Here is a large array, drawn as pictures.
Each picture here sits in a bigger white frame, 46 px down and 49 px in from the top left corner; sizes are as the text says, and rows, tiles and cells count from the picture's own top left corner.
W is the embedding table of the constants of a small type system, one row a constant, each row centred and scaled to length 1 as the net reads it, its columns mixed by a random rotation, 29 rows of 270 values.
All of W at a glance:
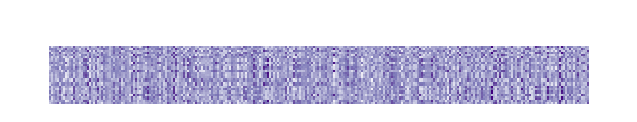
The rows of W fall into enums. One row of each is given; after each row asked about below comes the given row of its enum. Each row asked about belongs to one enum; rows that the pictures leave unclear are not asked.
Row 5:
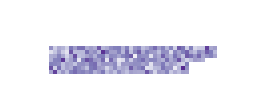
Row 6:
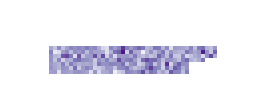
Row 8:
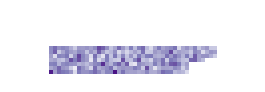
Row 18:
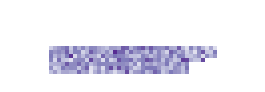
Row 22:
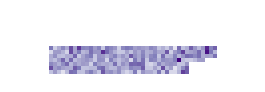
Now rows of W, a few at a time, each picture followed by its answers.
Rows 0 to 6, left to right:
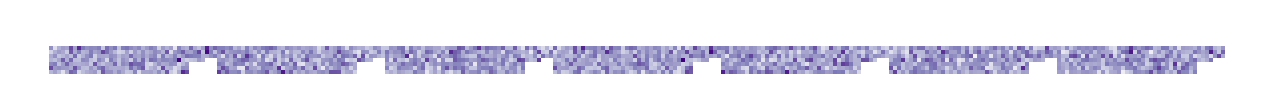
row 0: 22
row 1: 8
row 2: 18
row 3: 22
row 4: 8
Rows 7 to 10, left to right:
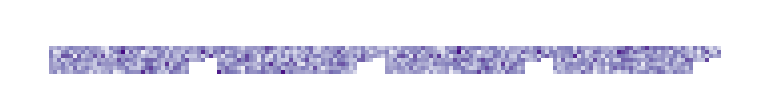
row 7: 6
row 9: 6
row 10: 18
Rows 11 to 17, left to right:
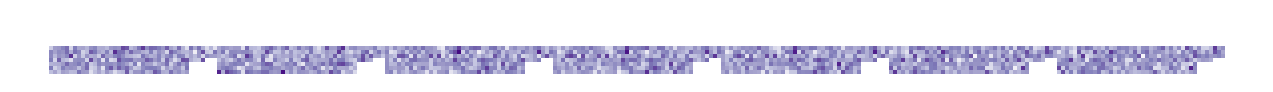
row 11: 18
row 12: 8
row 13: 6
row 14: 6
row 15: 6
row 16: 5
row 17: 5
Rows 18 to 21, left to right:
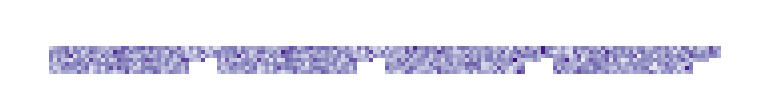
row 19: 18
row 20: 22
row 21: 5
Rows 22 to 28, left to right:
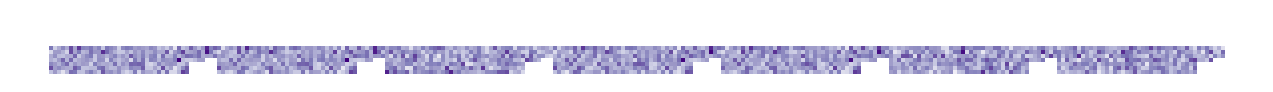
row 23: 22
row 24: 8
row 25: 22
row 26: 22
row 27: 6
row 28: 18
